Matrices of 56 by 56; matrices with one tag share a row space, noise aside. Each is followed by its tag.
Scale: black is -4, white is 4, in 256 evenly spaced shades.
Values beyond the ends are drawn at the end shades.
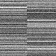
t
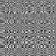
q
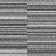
t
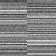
t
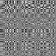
q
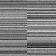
t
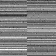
t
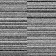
t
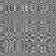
q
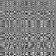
q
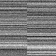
t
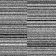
t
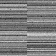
t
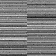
t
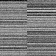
t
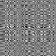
q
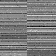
t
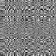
q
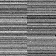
t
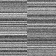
t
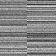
t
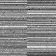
t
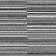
t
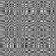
q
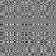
q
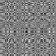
q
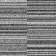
t
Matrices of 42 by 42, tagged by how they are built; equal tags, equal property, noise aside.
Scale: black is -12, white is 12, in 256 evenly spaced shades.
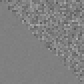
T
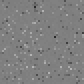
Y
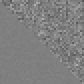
T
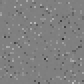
Y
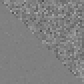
T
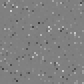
Y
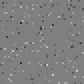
Y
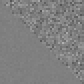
T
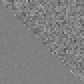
T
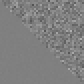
T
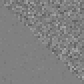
T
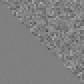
T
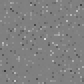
Y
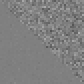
T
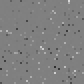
Y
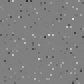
Y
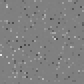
Y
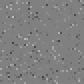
Y
